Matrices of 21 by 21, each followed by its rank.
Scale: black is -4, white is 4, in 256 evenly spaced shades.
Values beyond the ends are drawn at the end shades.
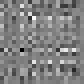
three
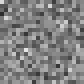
full rank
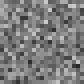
full rank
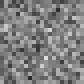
full rank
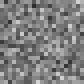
full rank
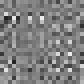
three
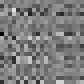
three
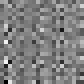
three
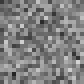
full rank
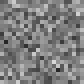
full rank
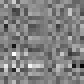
three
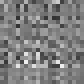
three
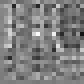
three
